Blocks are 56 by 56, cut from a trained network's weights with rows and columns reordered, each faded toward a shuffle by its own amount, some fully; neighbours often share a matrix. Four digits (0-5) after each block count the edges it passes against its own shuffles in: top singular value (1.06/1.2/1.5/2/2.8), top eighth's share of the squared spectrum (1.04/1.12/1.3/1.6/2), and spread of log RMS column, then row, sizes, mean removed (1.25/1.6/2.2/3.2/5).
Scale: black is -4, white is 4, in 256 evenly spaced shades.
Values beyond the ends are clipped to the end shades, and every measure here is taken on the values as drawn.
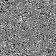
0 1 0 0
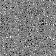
1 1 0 1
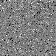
0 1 0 0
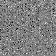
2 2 0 1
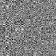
3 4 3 1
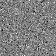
1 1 0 0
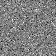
0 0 0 0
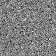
0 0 0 0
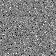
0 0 0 0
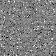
1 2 1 0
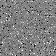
0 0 0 0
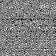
3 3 2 1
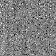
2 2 0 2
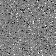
0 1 0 0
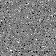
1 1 0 0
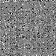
2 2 0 2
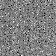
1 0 0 0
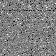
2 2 0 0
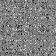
2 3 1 2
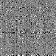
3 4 1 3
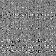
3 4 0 3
